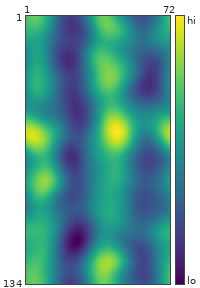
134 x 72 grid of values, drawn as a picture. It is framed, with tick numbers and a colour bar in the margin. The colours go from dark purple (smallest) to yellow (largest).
Grain: smooth. Slope: none. Stripes: upright, repeating 2 times. Lone odd cells: none.
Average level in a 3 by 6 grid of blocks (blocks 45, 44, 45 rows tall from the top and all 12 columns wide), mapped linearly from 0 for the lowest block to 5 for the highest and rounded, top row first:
4 0 1 5 2 1
5 1 1 5 3 2
4 1 1 4 1 2
